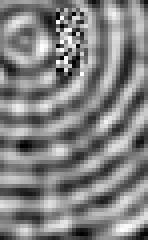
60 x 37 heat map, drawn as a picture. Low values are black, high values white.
Values change most from cell to cell in the top middle. Neither half mirrors the other. No overall slope runs across the table. Rings spread out from the top left. In the top middle lies a patch that is rougher than the rest.
